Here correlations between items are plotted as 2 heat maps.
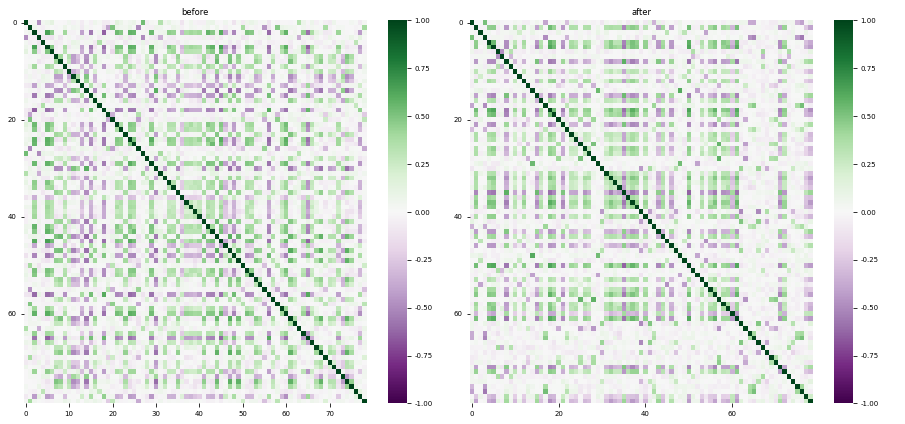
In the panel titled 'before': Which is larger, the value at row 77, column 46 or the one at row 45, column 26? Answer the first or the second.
the first
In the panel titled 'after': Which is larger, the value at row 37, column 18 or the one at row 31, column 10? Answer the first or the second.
the first
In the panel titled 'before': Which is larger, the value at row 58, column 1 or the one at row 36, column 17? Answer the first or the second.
the first
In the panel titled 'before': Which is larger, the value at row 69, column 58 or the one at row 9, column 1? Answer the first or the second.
the first
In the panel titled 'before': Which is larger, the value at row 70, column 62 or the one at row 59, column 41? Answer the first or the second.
the first
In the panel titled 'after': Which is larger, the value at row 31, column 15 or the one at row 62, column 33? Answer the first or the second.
the second
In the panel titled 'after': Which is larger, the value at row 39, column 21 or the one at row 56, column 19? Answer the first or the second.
the second
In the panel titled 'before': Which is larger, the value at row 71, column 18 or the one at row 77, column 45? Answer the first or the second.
the first
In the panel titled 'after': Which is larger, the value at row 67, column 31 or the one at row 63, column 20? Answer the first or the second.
the first
